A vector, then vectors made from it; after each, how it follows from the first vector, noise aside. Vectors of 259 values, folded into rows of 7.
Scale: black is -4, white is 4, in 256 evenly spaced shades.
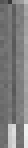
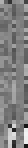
sign-scrambled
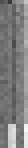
copied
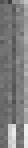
copied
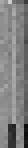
negated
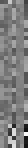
sign-scrambled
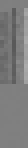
partly zeroed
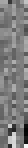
sign-scrambled
